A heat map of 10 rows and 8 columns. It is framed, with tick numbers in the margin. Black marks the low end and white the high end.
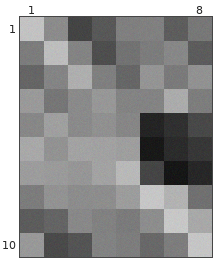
Odd patch: lower, in the middle right. Average level on the scale: 50%. Ninth with the lowest average: middle right.
